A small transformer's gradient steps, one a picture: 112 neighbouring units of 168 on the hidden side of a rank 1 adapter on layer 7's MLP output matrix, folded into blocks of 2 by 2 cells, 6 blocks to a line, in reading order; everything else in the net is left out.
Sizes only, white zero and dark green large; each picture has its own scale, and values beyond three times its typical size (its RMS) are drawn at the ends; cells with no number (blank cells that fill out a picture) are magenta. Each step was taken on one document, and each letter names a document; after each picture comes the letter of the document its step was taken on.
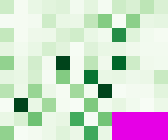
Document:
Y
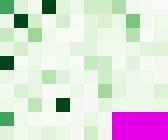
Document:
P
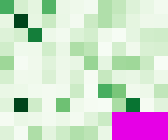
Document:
P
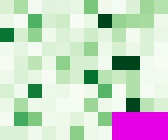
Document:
Y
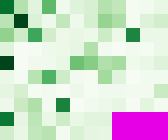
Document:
P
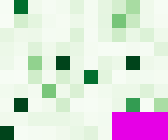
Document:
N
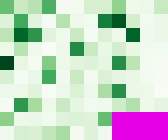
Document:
P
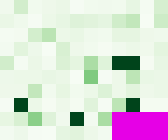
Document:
Y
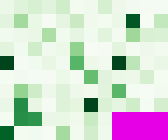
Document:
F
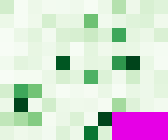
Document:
Y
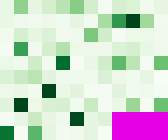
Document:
N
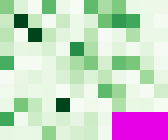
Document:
P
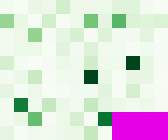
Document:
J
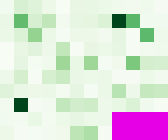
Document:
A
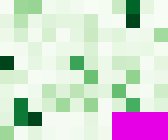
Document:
F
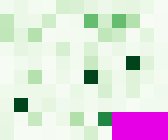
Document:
J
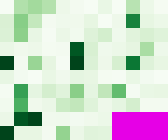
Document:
F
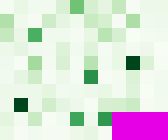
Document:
J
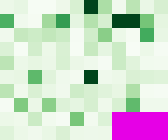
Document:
J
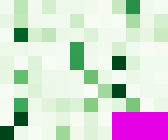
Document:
F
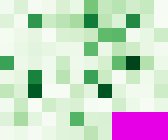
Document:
Y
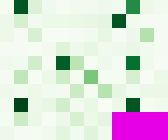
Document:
A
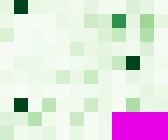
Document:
J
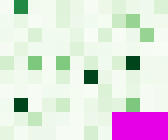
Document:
J
